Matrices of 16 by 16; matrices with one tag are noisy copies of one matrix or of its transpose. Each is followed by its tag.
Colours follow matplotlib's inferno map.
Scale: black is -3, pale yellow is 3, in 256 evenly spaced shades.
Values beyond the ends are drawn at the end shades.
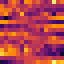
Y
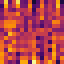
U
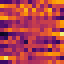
U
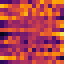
U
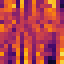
Y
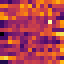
U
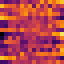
U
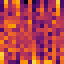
U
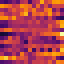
U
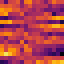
Y
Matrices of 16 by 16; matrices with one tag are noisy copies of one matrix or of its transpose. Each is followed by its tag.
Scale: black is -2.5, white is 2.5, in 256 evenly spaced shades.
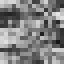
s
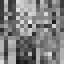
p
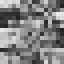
s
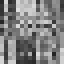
p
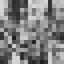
s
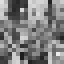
s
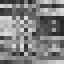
p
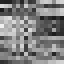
p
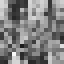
s
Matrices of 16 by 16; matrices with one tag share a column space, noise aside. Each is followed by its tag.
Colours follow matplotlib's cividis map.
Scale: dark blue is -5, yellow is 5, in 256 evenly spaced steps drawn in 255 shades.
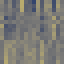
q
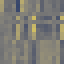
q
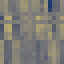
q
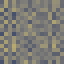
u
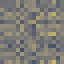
u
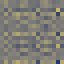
u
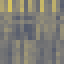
q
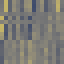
q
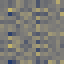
u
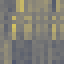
q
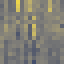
q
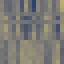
q
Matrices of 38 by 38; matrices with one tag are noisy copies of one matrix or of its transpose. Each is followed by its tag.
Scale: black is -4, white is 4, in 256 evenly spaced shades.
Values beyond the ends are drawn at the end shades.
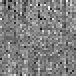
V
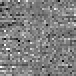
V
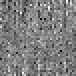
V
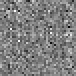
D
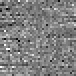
V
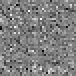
D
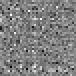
D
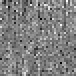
V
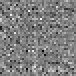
D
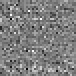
D
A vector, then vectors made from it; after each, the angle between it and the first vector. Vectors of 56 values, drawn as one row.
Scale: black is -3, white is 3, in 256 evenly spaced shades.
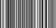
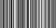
orthogonal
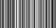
partly aligned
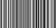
partly opposed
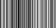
partly aligned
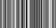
orthogonal
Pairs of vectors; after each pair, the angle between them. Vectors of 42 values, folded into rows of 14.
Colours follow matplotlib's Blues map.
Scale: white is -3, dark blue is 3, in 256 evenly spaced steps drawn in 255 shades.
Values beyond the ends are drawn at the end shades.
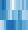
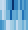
nearly opposite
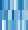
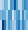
nearly opposite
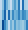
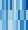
orthogonal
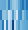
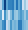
orthogonal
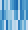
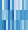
partly opposed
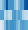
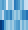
nearly opposite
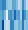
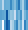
nearly opposite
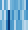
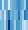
nearly parallel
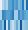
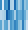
orthogonal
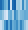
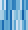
orthogonal
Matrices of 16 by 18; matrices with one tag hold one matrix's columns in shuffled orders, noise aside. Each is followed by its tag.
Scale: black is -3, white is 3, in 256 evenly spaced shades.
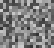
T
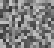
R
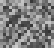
R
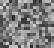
T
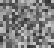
T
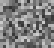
R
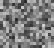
T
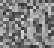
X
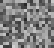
T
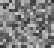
T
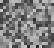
T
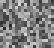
T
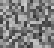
R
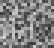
X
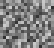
R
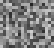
X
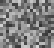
T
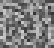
X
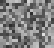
T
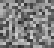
X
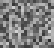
X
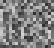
X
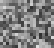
R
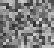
T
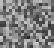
R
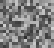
R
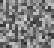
R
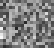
X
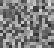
R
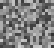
T
